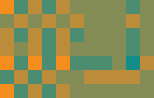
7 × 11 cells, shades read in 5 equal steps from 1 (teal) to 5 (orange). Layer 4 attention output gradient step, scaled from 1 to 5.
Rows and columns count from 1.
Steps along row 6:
up down up down same up same same same down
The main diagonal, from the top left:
5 4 4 2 5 3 3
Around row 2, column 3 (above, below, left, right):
4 4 4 4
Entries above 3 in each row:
3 4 3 3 4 6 3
